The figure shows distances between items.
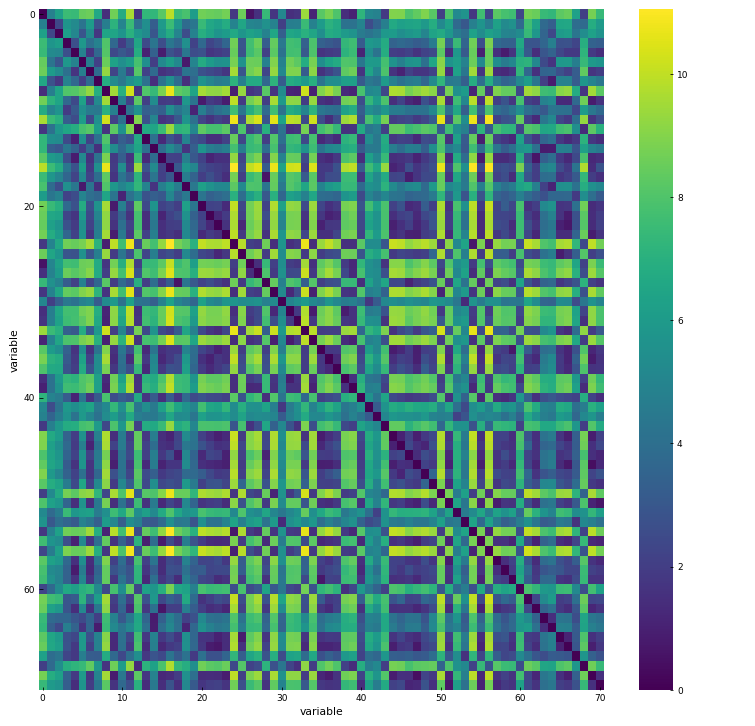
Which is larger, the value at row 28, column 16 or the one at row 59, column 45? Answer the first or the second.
the first
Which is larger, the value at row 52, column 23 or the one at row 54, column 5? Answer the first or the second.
the second
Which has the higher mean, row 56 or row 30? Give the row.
56
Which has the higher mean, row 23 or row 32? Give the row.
32
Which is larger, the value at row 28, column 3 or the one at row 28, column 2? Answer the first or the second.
the second
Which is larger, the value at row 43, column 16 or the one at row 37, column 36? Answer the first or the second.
the first
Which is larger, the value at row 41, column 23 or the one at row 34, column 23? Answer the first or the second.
the second
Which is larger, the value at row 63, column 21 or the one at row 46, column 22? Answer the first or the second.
the first
